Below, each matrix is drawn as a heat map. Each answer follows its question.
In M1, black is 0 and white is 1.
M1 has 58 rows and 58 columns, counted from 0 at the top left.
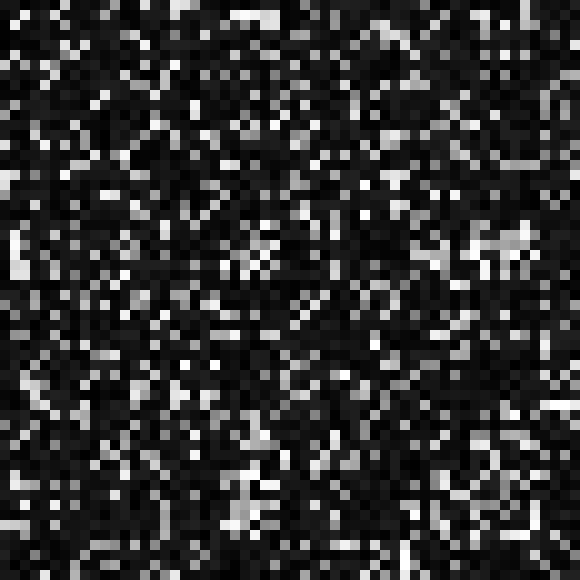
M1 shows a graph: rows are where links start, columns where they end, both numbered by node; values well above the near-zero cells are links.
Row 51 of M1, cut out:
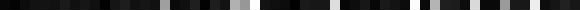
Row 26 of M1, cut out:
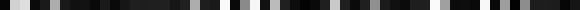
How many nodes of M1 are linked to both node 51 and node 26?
5
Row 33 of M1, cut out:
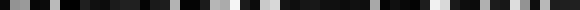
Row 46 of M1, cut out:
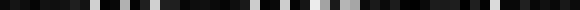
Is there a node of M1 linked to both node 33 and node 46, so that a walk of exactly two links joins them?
no
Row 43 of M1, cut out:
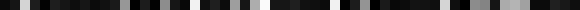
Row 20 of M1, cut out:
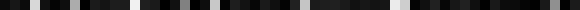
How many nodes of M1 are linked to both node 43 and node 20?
0
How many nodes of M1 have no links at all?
0
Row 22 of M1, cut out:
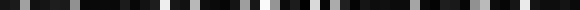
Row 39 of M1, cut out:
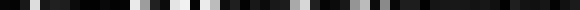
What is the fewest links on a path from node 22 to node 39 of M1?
3
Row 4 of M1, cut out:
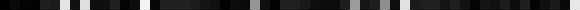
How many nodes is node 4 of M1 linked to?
8
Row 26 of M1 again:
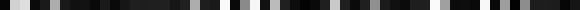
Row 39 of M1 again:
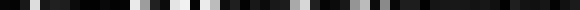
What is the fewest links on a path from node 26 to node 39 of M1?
3
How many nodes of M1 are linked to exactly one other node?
0
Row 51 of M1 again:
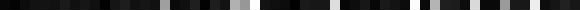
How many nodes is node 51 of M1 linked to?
10
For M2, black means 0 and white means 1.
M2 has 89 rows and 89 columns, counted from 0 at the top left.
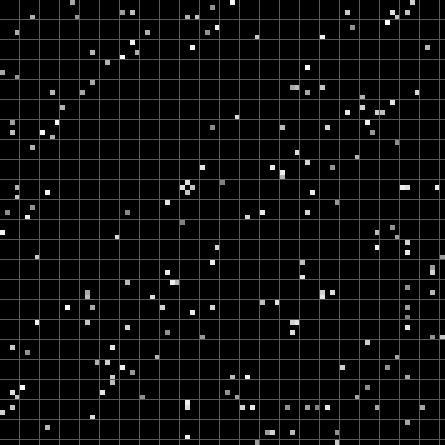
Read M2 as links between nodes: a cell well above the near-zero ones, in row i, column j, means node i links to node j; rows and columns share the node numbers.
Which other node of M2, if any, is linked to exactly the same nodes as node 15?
node 39
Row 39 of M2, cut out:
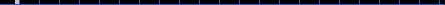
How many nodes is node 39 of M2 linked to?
1
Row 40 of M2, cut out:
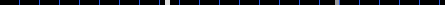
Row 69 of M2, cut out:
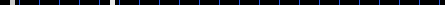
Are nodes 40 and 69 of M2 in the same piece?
no
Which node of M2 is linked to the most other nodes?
node 81
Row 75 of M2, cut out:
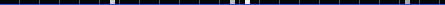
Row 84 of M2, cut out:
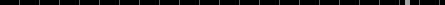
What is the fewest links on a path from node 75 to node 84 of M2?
2
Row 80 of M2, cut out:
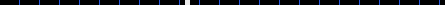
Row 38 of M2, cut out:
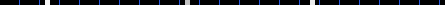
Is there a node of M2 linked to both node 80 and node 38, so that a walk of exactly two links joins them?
yes
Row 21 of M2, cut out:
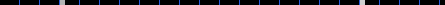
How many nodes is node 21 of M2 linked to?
2
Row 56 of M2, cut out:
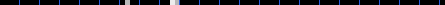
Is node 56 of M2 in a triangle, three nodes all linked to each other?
no
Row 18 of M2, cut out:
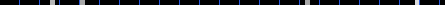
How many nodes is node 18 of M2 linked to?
4
